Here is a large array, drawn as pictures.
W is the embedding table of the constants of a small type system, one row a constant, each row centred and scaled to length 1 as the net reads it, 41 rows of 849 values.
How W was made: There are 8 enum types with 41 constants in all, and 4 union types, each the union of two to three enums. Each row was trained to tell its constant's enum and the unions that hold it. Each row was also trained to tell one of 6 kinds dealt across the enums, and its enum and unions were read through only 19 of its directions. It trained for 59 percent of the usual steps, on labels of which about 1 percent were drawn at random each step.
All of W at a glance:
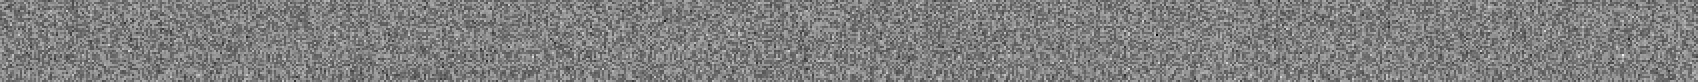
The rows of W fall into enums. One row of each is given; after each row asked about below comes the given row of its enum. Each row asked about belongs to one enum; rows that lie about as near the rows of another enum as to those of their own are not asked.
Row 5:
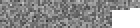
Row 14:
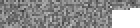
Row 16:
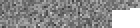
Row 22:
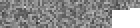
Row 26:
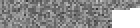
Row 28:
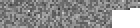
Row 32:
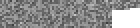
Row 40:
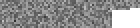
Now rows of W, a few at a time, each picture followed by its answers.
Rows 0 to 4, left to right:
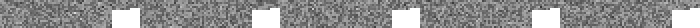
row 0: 26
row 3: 14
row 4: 40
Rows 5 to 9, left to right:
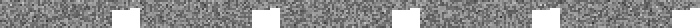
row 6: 5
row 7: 32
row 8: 14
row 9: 5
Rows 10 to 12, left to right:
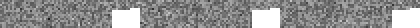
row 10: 32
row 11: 40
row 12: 14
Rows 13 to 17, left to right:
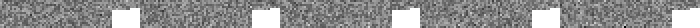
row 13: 40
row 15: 14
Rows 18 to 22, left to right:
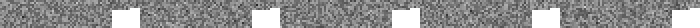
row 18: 26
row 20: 28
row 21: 40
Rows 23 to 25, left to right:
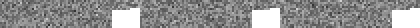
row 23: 16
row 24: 22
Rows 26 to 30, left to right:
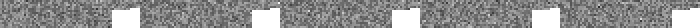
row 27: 28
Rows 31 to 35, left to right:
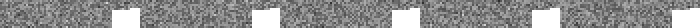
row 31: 28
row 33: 26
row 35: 26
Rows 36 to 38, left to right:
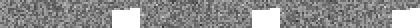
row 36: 26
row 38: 14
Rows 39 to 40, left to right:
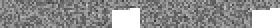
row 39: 28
